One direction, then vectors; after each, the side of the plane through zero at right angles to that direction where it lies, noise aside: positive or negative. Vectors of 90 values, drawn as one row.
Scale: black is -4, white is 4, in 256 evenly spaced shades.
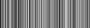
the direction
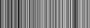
positive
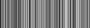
positive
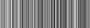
negative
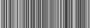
negative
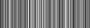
positive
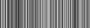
positive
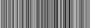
negative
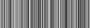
negative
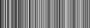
positive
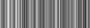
negative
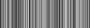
positive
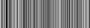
negative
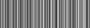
positive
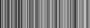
positive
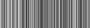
negative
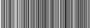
negative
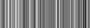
negative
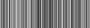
negative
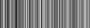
positive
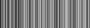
positive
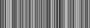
positive
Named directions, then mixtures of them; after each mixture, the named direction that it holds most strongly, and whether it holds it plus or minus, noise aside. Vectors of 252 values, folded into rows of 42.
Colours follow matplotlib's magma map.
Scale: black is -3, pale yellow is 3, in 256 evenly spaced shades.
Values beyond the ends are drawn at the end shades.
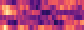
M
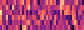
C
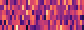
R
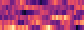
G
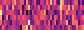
C, plus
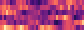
M, plus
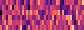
C, minus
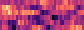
G, minus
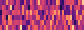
C, minus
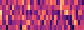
C, plus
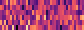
R, minus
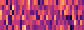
C, plus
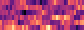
G, plus
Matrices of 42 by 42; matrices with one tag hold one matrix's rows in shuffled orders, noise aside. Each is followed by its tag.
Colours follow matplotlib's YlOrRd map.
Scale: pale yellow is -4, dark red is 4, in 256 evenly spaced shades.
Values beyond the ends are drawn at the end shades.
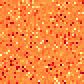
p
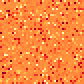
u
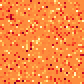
p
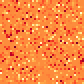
p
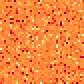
p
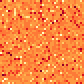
u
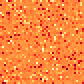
u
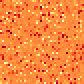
u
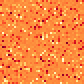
u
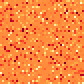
p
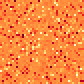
p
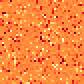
u
